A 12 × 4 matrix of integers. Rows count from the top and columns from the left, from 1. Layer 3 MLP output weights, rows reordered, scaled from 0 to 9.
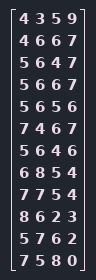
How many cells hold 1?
0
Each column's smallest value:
4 3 2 0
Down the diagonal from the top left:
4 6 4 7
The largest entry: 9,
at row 1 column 4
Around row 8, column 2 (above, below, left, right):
6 7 6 5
